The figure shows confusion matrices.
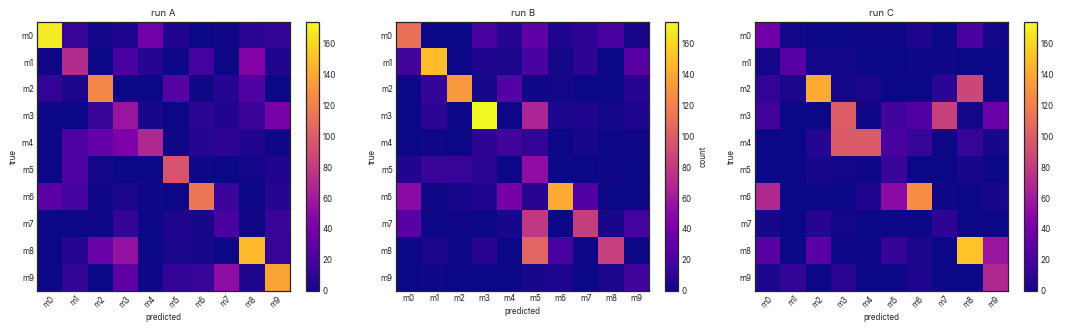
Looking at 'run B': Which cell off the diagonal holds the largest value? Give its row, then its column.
m8, m5
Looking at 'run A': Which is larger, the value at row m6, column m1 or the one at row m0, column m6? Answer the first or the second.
the first
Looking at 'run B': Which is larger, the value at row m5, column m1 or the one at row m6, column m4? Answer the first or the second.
the second
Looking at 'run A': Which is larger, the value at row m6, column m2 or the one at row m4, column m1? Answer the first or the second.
the second
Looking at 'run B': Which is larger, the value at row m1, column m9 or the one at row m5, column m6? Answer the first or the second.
the first
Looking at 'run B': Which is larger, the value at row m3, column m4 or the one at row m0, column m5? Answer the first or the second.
the second
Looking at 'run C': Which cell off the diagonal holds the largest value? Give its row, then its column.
m4, m3
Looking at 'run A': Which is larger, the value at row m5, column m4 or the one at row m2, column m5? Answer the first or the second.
the second
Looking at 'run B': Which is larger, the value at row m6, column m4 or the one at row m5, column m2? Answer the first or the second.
the first
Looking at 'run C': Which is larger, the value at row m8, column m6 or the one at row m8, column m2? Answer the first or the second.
the second
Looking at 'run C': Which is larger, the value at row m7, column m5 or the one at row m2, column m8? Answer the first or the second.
the second
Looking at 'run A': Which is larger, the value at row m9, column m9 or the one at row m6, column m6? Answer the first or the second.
the first
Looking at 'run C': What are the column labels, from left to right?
m0, m1, m2, m3, m4, m5, m6, m7, m8, m9
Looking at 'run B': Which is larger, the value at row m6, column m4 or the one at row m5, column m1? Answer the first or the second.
the first
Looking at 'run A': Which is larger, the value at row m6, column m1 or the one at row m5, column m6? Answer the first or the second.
the first
